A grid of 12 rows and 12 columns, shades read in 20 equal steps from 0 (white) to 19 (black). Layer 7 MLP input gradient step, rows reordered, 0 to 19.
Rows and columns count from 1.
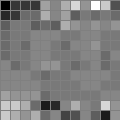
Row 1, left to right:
19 15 15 15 7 9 6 3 8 0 4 13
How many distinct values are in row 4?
3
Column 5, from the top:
7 6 11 9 9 9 8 11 10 11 17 11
